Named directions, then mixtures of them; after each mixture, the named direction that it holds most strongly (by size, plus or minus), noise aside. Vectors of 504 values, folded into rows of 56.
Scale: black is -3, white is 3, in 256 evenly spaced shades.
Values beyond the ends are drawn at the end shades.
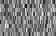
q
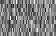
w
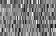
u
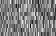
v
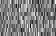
v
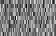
w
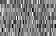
u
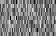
w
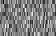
q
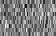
q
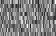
v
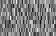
w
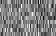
v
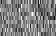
v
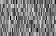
w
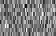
q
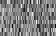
u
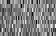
u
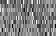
u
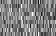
v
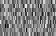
q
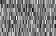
w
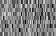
q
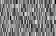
w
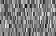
q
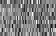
u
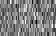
v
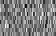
q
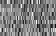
u
